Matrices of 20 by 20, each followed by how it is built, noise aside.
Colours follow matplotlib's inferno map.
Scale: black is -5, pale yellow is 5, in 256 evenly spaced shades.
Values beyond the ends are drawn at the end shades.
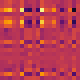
low rank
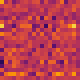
low rank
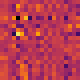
low rank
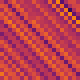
Toeplitz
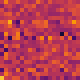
low rank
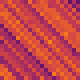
Toeplitz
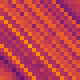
Toeplitz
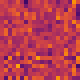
low rank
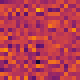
low rank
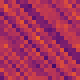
Toeplitz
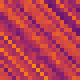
Toeplitz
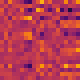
low rank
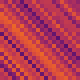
Toeplitz
